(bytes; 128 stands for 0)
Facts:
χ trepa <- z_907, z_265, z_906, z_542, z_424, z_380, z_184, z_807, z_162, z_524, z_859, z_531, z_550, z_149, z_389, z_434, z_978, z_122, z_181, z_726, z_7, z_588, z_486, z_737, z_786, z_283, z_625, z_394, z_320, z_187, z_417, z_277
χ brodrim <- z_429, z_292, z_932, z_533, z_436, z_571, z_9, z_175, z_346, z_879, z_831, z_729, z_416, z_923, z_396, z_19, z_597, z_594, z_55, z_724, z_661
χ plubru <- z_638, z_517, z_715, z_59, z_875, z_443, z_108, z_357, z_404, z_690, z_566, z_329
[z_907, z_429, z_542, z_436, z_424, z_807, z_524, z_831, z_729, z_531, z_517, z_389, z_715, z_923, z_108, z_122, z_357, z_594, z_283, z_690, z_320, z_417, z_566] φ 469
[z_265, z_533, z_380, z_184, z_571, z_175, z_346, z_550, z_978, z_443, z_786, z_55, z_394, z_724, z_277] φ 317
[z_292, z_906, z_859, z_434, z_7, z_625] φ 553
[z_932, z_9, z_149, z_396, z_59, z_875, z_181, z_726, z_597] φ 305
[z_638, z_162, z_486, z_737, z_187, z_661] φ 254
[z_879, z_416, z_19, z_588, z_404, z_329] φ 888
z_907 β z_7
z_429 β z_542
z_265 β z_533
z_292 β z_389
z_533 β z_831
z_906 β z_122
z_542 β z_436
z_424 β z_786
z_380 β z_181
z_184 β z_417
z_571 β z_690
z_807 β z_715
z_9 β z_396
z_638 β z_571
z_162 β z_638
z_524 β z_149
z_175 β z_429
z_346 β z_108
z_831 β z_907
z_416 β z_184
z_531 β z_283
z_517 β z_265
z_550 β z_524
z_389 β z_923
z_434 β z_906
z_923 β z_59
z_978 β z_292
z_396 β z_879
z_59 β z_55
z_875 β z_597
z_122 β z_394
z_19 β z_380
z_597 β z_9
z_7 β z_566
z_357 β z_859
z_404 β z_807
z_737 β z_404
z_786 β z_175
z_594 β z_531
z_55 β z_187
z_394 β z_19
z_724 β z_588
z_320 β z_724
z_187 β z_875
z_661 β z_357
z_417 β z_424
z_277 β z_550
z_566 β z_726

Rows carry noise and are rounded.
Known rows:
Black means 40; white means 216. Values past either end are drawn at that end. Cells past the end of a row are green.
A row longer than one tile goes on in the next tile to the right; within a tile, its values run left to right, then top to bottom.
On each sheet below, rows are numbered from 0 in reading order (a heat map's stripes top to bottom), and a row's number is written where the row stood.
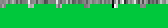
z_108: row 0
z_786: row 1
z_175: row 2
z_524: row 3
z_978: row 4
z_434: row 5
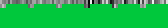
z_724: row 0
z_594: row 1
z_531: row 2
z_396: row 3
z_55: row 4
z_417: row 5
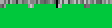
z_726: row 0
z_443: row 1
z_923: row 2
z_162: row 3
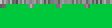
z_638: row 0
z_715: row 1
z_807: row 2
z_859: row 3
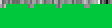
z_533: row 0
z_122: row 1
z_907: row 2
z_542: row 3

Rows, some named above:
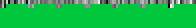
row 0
z_597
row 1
z_380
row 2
z_625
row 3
z_542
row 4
z_726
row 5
z_181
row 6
z_978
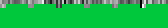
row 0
z_277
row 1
z_542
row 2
z_875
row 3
z_434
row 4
z_404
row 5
z_389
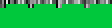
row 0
z_396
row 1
z_187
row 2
z_59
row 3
z_55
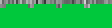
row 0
z_7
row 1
z_149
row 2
z_19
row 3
z_533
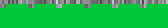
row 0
z_625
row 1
z_329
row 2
z_265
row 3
z_588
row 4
z_380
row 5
z_517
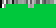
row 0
z_292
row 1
z_424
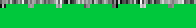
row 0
z_187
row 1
z_831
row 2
z_416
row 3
z_932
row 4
z_879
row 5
z_184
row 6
z_429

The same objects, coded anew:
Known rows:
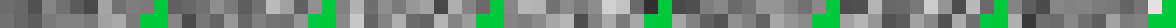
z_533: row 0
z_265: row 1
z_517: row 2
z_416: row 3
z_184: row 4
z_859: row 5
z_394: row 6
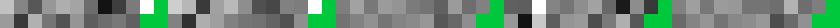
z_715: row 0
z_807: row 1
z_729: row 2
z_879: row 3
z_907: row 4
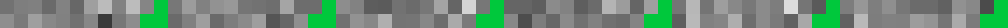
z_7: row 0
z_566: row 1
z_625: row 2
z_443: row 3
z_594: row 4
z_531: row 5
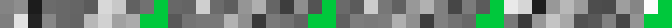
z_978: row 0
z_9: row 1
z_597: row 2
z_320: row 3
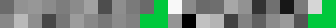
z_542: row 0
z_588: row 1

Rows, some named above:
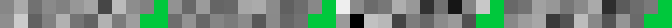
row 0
z_517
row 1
z_932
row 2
z_588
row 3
z_436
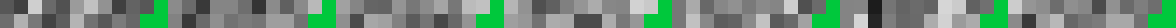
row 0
z_149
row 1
z_380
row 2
z_906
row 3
z_434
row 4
z_923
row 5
z_978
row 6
z_19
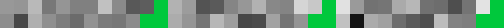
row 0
z_329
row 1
z_434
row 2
z_404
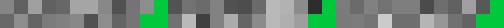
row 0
z_932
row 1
z_277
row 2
z_486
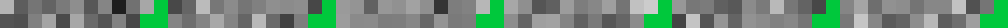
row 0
z_181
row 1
z_187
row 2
z_122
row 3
z_906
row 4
z_59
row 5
z_923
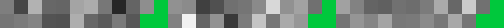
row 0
z_726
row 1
z_292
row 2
z_625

